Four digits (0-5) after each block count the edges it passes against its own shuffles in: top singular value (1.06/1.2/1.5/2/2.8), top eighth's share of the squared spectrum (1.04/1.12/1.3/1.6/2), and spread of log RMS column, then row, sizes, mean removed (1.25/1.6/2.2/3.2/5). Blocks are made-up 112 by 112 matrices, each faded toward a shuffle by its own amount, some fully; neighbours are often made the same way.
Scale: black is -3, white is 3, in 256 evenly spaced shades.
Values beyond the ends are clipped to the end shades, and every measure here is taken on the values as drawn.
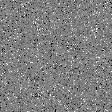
1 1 1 0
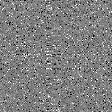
4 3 1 2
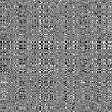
5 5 4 4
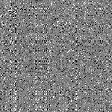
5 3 2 2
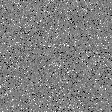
0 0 0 0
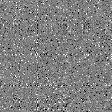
4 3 1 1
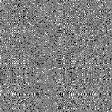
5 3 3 3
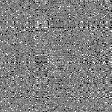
5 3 2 2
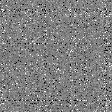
2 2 2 2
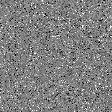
1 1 1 1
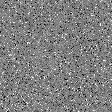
0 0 0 0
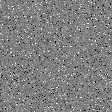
0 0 0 0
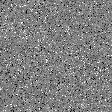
0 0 0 0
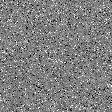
1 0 0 0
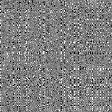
5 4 4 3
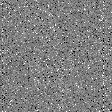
3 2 1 0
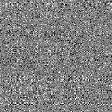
4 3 2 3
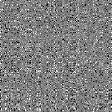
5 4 3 3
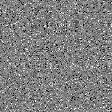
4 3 1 1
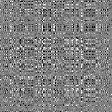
5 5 4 4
